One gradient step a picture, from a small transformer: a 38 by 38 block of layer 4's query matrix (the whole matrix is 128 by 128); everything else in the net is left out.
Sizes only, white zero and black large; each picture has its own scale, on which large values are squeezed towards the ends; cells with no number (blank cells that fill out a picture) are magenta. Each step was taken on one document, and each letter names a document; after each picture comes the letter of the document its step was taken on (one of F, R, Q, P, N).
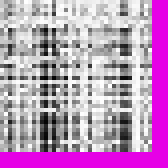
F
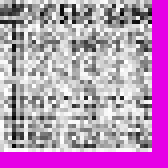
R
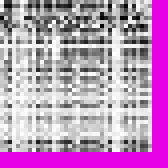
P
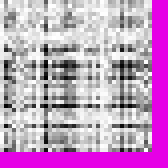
F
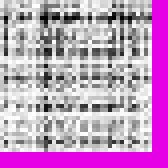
F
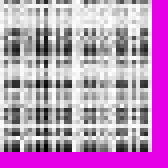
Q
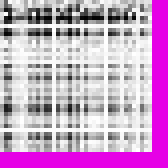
P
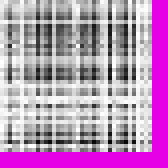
P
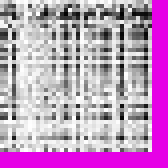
R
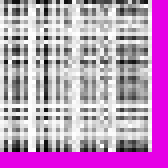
Q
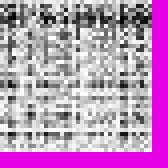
R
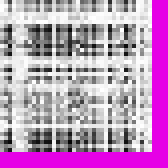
P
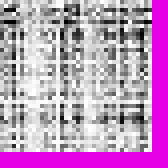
R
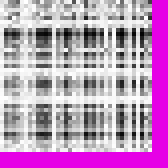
Q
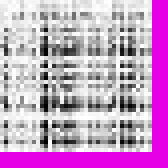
F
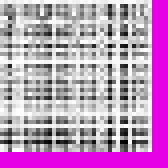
P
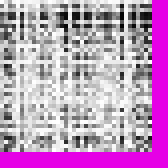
R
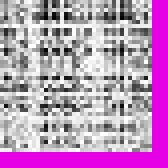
F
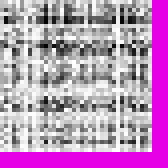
F
